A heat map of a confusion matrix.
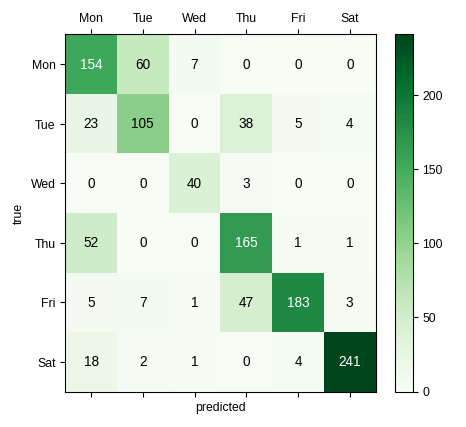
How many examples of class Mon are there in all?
221
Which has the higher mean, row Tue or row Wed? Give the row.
Tue
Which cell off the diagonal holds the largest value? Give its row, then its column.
Mon, Tue
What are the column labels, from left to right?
Mon, Tue, Wed, Thu, Fri, Sat
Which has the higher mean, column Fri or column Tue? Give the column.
Fri
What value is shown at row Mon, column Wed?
7
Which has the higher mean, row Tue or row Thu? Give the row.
Thu
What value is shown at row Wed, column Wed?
40
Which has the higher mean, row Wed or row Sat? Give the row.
Sat
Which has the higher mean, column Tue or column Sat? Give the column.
Sat
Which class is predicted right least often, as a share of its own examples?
Tue
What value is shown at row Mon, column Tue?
60
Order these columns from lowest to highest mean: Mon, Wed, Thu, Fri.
Wed, Fri, Mon, Thu
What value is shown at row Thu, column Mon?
52
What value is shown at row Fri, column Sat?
3
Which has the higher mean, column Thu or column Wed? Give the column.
Thu
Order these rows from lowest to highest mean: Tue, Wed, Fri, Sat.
Wed, Tue, Fri, Sat
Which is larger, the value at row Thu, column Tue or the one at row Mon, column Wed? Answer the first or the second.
the second
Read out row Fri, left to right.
5 7 1 47 183 3
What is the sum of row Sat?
266
